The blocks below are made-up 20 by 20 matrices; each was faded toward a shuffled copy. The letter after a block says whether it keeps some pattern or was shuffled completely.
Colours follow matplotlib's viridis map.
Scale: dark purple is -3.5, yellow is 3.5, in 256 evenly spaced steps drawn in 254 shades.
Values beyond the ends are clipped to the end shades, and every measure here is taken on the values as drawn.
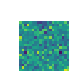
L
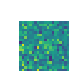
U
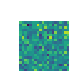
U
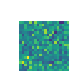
L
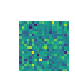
L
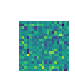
U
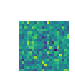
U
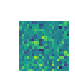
U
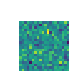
L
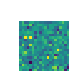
L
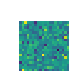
L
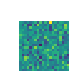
L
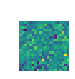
L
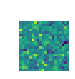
L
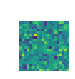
L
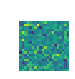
L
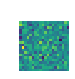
U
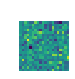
L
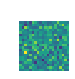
L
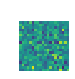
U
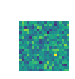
L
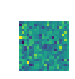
U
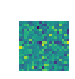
U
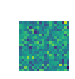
U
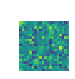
L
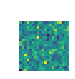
L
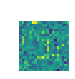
U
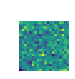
L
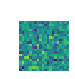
U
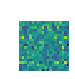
U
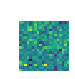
L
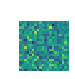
L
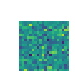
U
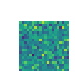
L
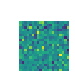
L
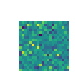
L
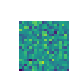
L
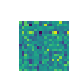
U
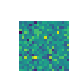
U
